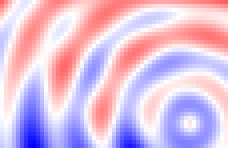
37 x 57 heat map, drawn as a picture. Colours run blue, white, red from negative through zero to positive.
Rings spread out from the bottom right. No lone cell stands out from its neighbours. Values rise toward the top. The ninth with the lowest average is the bottom left. On average the colour sits 50% of the way up the scale.
